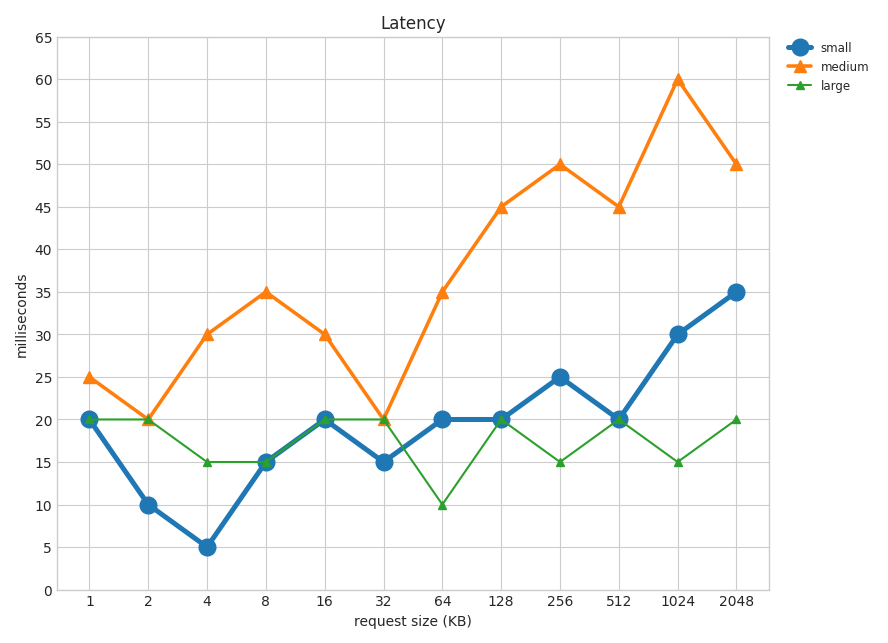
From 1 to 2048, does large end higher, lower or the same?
the same
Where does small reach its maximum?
2048
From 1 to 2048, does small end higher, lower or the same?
higher
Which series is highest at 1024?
medium
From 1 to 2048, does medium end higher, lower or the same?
higher
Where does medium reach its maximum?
1024
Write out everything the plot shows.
Title: Latency
x-axis: request size (KB), ticks 1 2 4 8 16 32 64 128 256 512 1024 2048
y-axis: milliseconds, ticks 0 5 10 15 20 25 30 35 40 45 50 55 60 65
Legend: small, medium, large
Values:
small: 20 10 5 15 20 15 20 20 25 20 30 35
medium: 25 20 30 35 30 20 35 45 50 45 60 50
large: 20 20 15 15 20 20 10 20 15 20 15 20
